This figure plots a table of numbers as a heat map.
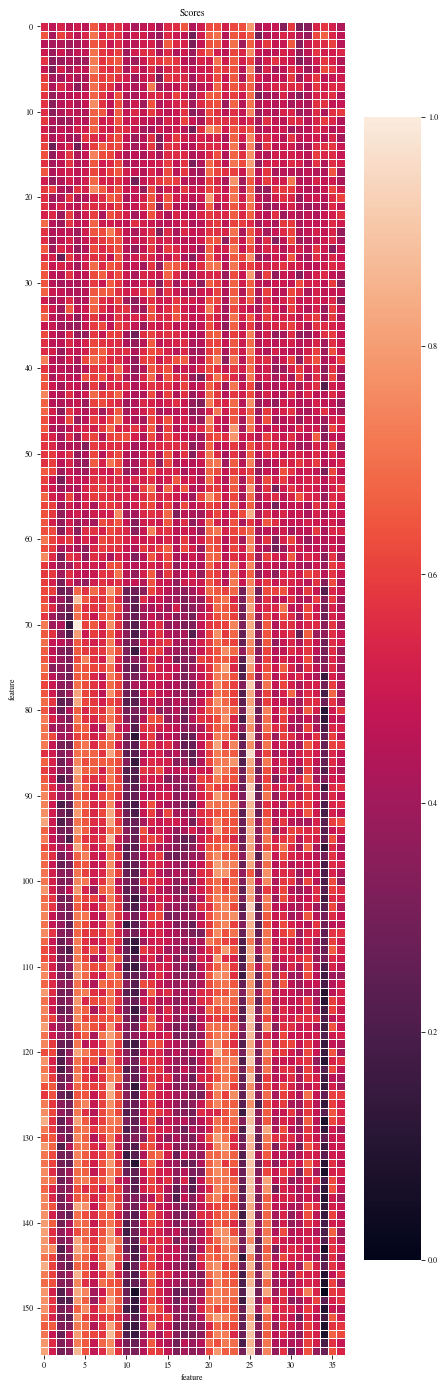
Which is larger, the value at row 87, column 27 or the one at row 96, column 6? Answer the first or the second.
the first
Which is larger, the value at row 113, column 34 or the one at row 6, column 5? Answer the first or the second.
the second
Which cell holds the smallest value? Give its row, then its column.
148, 34
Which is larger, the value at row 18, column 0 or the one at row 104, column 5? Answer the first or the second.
the second
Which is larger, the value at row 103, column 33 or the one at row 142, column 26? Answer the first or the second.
the first
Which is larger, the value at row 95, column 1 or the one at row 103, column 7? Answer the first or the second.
the second
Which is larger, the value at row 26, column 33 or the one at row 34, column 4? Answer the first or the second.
the first
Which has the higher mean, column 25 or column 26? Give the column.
25
